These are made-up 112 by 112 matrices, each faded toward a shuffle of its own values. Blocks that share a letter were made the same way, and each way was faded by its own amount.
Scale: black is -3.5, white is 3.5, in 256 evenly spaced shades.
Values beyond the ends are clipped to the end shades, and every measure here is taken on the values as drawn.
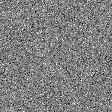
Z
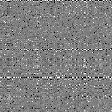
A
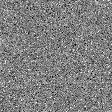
Z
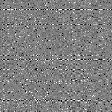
A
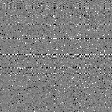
A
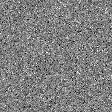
Z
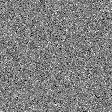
Z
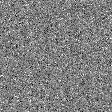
Z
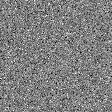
Z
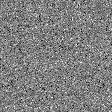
Z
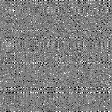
A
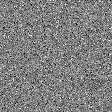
Z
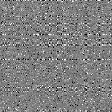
A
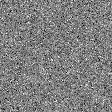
Z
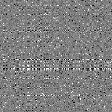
A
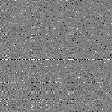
A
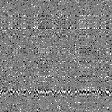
A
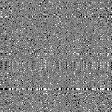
A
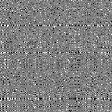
A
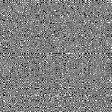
A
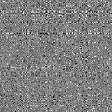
A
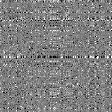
A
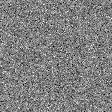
Z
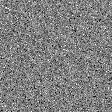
Z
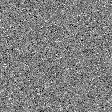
Z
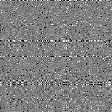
A
